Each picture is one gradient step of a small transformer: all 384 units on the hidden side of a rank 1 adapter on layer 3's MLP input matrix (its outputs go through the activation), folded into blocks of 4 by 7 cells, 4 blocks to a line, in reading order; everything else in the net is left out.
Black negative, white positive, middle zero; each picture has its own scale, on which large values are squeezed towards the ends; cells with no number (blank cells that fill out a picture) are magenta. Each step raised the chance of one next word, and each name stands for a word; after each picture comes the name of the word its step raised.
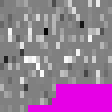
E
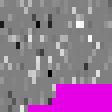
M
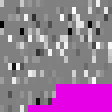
M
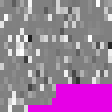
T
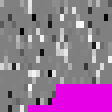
M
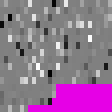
E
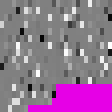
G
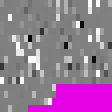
T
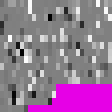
E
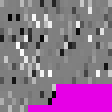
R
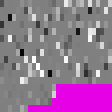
E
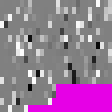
T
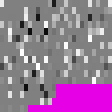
R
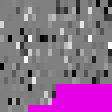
G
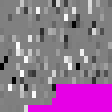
G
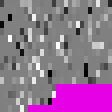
E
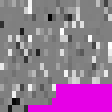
M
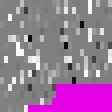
T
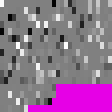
R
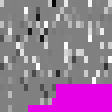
R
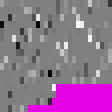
M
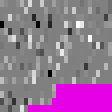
M
